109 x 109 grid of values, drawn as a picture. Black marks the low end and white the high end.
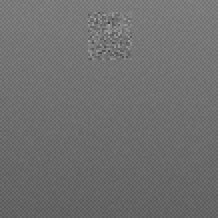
Odd patch: rougher, in the top middle. Odd rows or columns: none. Grain: checkered. Slope: up to the top.
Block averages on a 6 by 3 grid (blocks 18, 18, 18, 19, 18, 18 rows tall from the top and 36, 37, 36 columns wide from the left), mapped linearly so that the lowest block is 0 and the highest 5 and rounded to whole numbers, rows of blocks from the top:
5 5 5 / 4 4 4 / 3 3 3 / 2 2 2 / 1 1 1 / 0 0 0
